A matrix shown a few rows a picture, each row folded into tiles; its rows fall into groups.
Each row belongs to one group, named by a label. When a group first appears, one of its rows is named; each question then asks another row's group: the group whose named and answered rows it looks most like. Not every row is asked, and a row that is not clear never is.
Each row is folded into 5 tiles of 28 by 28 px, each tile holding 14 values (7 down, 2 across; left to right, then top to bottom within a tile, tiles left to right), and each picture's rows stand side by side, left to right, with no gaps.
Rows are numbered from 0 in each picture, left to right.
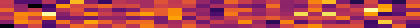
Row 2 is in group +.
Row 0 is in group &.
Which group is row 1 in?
+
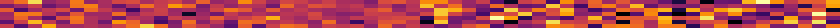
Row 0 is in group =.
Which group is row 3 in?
=
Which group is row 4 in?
+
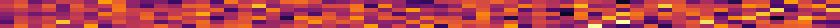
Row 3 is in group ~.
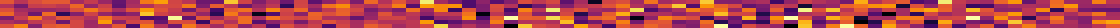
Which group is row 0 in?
+
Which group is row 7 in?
=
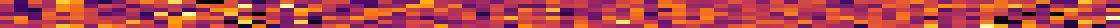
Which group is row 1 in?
+
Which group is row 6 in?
~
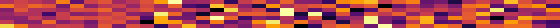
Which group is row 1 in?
=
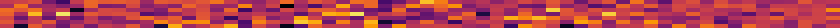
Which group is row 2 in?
&
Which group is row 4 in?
&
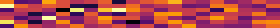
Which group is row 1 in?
=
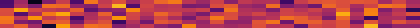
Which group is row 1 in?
=
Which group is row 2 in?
~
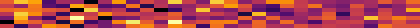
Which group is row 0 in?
=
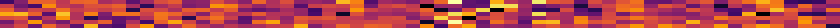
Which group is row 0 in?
~
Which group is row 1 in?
=
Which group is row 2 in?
+
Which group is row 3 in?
=
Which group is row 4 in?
+
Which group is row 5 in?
+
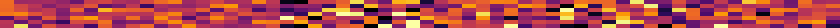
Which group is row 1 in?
=
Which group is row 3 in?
~
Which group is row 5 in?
+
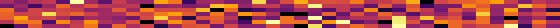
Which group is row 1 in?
=
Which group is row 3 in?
~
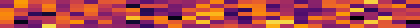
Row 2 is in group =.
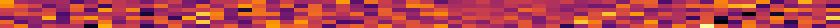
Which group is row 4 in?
&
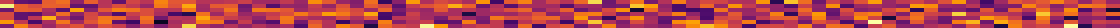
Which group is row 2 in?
+
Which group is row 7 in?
~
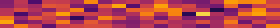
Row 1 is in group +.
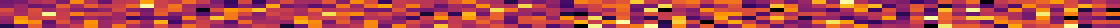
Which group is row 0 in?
&
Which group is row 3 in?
+
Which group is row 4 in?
~
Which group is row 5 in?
=
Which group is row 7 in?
~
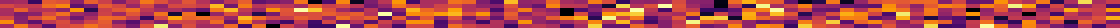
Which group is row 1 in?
+
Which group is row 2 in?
=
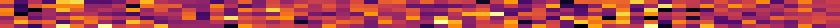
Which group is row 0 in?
+
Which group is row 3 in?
&
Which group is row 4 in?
~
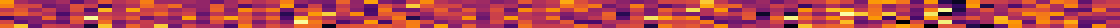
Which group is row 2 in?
&
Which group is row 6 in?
+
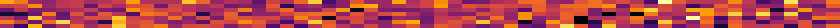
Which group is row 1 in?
+
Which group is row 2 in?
=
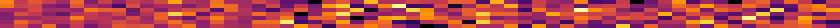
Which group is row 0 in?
=
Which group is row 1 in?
=
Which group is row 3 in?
&
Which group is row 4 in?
=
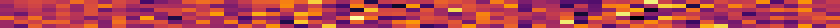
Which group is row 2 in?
=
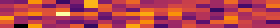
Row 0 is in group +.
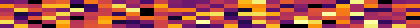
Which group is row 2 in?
&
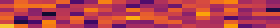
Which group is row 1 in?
~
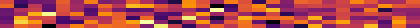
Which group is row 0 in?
&
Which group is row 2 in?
~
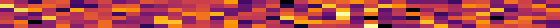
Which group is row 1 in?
&
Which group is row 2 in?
~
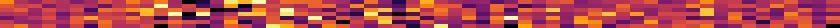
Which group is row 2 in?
+
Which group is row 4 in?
&
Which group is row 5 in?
+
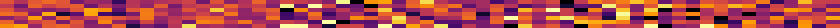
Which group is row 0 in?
+
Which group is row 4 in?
~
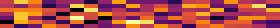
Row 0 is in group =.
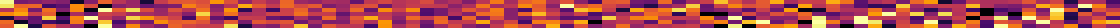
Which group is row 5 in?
~
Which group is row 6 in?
&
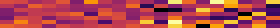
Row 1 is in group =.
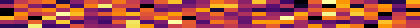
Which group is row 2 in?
+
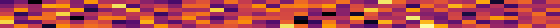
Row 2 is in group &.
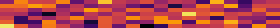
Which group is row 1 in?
&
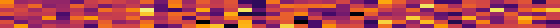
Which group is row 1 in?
+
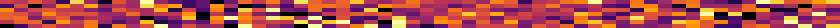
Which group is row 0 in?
&
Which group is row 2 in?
~
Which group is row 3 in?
&
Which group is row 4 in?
=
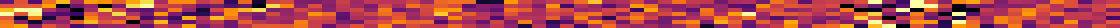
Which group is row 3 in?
+
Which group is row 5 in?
&
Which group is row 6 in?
=
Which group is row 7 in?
&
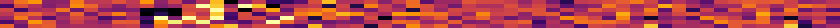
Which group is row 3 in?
~
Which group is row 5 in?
~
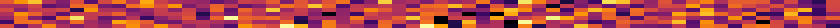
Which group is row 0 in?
=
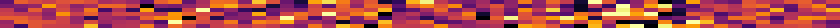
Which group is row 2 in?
+
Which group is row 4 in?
+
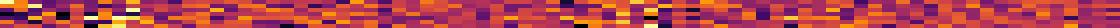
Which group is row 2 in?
&
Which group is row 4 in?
~
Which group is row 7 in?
~
